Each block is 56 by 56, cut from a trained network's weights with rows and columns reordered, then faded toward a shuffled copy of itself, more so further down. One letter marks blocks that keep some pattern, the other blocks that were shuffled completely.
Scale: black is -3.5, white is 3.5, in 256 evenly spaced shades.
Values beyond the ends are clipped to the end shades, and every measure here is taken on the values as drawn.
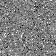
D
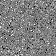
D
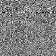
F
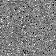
D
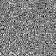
F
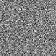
F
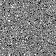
D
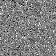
D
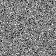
D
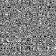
F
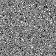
D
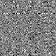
F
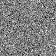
D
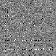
F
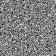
D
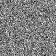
D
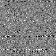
F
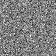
D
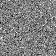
D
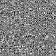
F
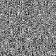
F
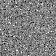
D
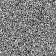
D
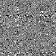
F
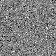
D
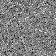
D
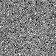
D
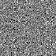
F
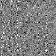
F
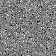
D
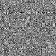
F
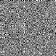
F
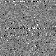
F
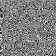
F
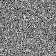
D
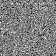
D
